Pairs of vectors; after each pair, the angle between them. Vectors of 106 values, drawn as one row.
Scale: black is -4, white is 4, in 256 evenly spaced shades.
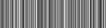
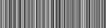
partly opposed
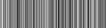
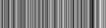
partly opposed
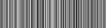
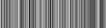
orthogonal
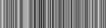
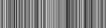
orthogonal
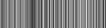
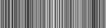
orthogonal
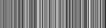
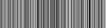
nearly opposite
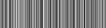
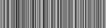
nearly opposite
